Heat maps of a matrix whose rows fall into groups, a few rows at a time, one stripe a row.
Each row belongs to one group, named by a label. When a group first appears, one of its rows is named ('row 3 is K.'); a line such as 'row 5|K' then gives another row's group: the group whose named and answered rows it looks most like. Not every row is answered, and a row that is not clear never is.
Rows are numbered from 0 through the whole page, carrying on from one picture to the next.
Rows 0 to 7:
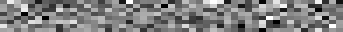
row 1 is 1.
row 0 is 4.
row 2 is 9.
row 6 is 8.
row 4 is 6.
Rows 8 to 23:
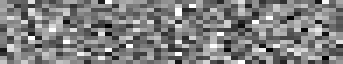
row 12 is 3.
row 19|4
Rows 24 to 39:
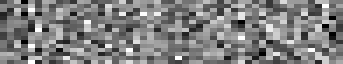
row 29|1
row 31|6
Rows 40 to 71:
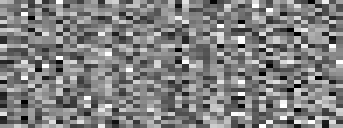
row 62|3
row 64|1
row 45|8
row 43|9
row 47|3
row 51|8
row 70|6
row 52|6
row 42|6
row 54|6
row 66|1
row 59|9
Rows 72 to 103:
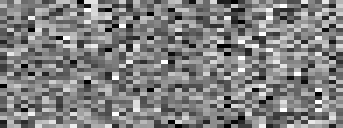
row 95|9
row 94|3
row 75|3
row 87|4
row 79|6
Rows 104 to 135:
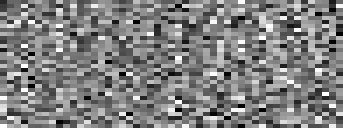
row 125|6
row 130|8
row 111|6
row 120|9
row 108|1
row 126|9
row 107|9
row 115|9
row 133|4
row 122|4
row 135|8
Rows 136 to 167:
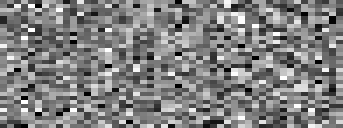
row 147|8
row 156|9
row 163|9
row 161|9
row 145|9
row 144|4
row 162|6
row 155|3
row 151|9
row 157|3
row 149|3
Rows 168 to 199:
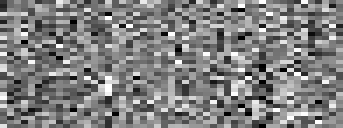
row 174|4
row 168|9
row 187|1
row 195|4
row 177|8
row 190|1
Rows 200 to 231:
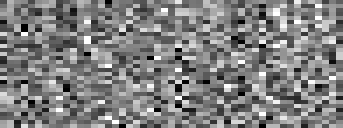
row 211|4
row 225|6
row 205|1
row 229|1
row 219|8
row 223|8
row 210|1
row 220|1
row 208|9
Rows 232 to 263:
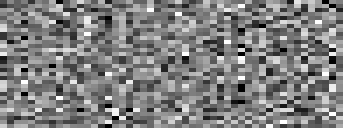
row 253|8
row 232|6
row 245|8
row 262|1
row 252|9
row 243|8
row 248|1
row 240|1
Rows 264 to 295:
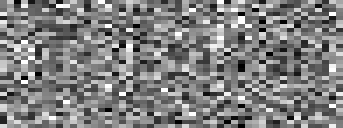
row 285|1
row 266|3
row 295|8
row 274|9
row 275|4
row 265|9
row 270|1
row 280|8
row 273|1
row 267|8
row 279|9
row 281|8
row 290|8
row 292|3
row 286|4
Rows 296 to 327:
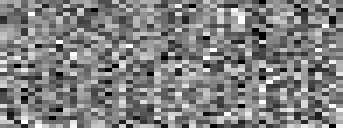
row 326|9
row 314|3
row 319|6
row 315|4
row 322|8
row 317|8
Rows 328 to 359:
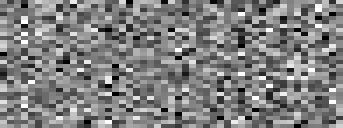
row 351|1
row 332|9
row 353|8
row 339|8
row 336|9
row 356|3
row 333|9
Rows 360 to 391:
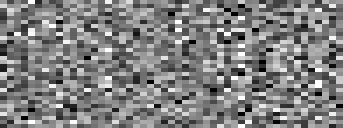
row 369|8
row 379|1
